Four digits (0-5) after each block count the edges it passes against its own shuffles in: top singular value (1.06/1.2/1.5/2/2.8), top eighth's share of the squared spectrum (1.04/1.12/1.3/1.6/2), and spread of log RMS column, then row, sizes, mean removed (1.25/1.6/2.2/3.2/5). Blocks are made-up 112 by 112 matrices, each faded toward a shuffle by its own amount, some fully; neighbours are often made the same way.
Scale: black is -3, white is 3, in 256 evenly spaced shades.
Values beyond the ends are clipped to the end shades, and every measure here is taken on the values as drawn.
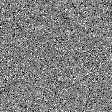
2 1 0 0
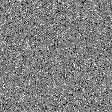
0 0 0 0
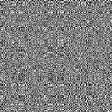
5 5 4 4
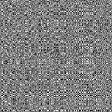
5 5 3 4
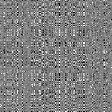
5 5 4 3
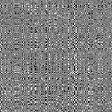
5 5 4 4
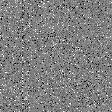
3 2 1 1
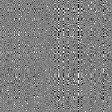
5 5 4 3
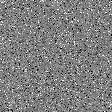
0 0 0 0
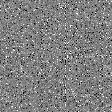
4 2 2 1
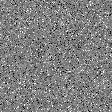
0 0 0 0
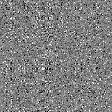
4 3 2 2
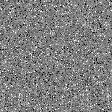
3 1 0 0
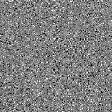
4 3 2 2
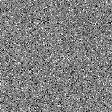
3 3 1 1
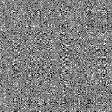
4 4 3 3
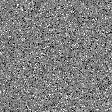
2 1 0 0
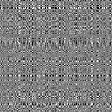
5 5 4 4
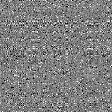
4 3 2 2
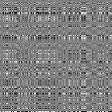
5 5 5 5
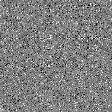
4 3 1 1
